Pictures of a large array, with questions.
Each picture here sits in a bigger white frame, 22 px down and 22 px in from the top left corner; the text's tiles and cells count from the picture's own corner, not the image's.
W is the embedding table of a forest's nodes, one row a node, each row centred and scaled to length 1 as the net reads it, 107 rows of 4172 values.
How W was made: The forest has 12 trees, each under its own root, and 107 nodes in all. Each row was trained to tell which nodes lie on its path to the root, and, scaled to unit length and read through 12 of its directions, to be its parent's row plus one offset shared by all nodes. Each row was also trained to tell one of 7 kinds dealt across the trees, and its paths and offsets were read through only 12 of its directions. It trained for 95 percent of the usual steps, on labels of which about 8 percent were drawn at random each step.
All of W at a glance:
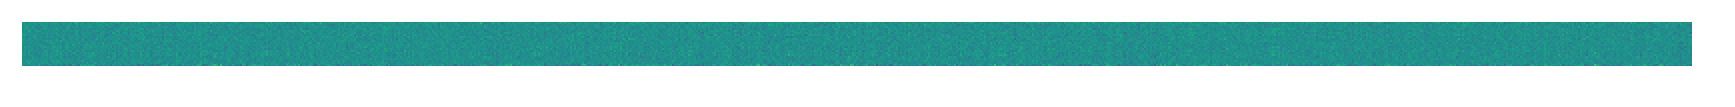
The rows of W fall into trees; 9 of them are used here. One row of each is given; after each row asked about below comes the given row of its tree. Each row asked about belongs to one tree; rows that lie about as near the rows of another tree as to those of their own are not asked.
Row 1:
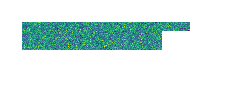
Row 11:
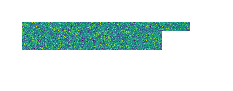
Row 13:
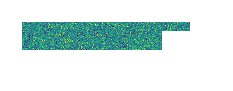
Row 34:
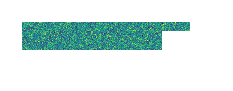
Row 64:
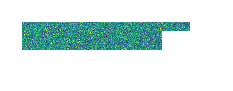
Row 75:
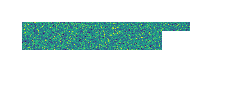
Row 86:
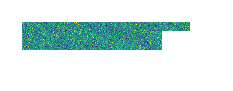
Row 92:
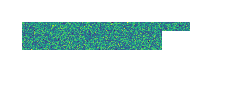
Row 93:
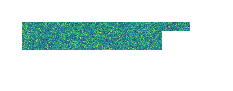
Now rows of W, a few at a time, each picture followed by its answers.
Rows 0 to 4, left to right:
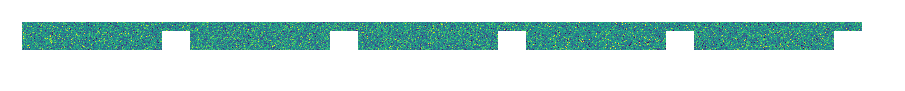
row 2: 34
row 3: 11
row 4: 11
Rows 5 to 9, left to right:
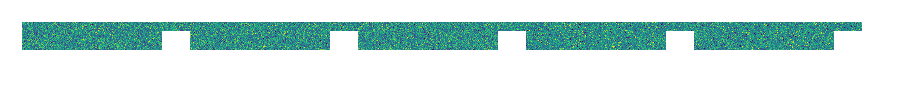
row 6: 64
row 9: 11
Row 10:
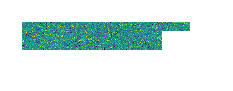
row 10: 86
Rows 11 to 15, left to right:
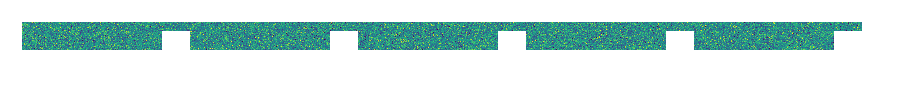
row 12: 34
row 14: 64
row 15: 75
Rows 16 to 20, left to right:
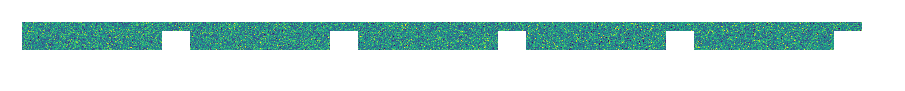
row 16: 93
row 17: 34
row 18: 11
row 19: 75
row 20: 34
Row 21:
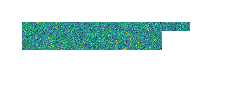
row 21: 75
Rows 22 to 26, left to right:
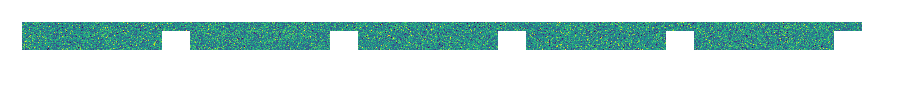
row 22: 11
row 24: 34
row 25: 1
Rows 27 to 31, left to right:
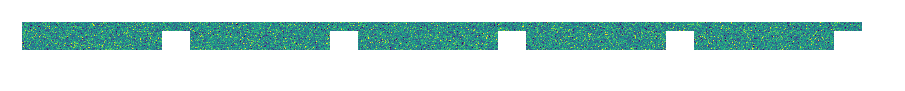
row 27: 11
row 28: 86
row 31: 11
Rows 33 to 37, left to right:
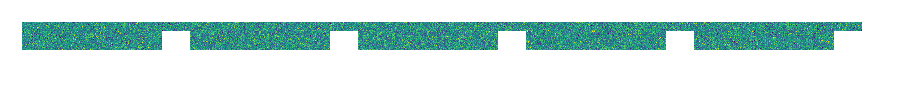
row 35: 92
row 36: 92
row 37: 86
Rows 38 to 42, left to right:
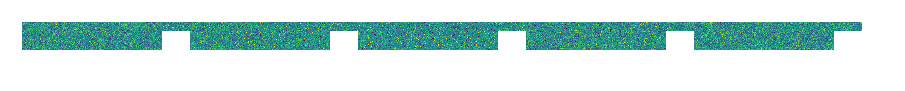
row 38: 1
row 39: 34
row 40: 11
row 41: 11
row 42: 92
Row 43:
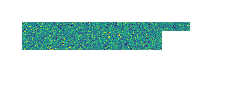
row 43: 11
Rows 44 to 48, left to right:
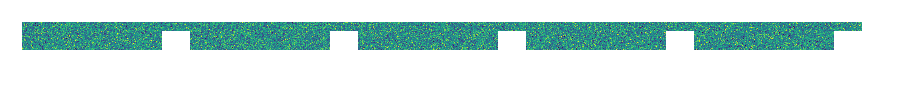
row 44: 34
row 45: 1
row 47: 64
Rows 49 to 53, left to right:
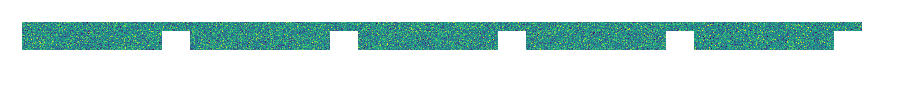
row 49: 13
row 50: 75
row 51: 1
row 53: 86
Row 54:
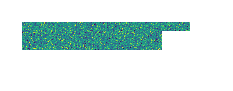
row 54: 34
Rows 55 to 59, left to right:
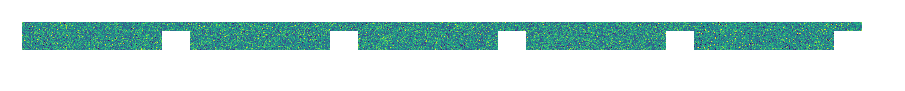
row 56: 64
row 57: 86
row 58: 86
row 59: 34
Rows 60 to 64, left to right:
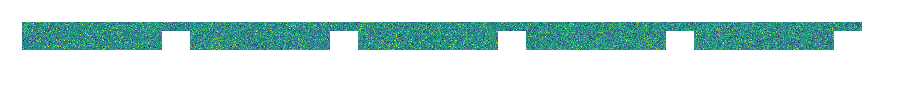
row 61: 75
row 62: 75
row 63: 34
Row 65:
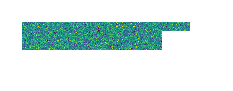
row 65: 64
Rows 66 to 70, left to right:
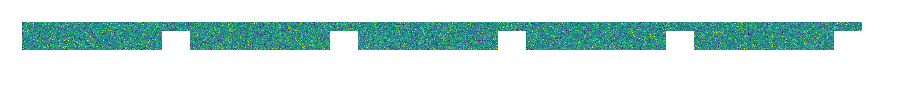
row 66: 75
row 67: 34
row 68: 13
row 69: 11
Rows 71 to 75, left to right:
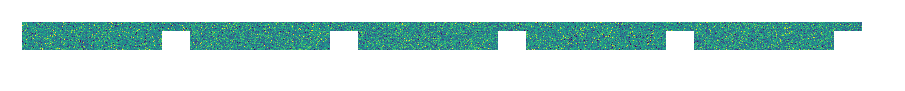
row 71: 11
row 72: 75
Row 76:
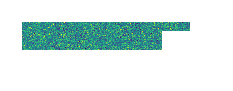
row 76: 64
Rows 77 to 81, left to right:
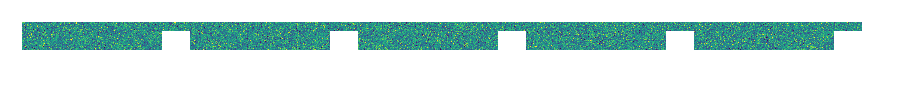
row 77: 86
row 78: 75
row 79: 86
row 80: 75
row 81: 75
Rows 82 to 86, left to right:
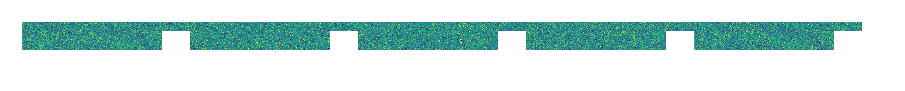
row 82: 86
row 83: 11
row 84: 75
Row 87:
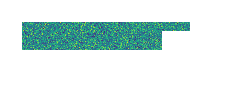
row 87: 92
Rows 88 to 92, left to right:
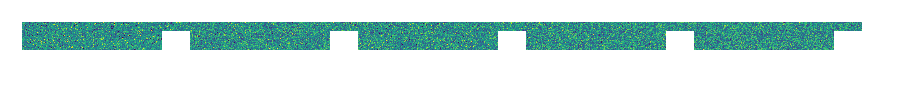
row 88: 86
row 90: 86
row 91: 1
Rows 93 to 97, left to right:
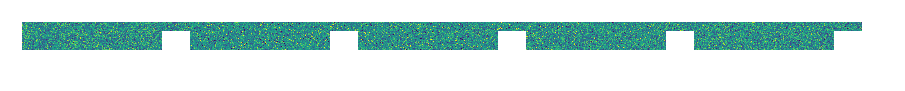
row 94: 34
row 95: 34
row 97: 64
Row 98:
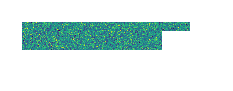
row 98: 75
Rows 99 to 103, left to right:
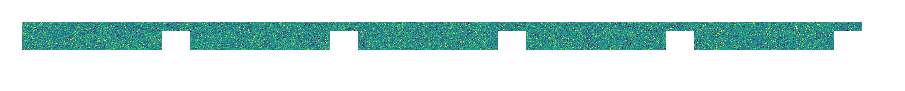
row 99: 11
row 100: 86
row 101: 75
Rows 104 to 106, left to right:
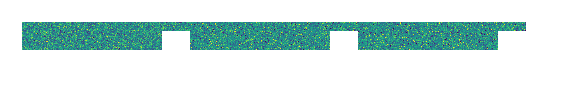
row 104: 34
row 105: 86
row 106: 86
